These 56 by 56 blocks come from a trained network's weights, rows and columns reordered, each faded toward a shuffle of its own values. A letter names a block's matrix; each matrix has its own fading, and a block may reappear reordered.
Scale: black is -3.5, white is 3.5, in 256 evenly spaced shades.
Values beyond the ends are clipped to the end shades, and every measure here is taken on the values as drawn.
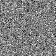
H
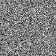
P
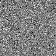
H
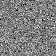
P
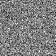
P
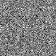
P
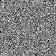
H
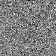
H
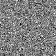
H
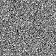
H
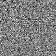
P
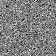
H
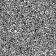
H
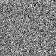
P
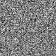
P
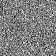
H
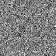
P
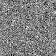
H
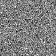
P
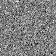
H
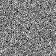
P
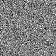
P
